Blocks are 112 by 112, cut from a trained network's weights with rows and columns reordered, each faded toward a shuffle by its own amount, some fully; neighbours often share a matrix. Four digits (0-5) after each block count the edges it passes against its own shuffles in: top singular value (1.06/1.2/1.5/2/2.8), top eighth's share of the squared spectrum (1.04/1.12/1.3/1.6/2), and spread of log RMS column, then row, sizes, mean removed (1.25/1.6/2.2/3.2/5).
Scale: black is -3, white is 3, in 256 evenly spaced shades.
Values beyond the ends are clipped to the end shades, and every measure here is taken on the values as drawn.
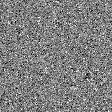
1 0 0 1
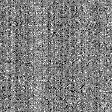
4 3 0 3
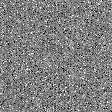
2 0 0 0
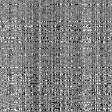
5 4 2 4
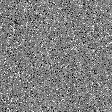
0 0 0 0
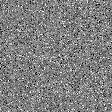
0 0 0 0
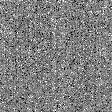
2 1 0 1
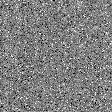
0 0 0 0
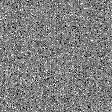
1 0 0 0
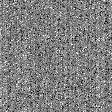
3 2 0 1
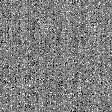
2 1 0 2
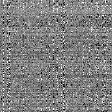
3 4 4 1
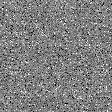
2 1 1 0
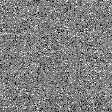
1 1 2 0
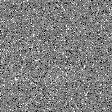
1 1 1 0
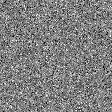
0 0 0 0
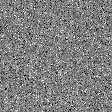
0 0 0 0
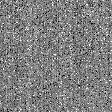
2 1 0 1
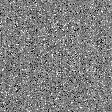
1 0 0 0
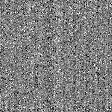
2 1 0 1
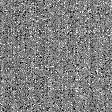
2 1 0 1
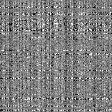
4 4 1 4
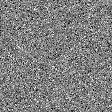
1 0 0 0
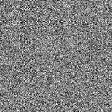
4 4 1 2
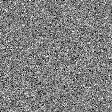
1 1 0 0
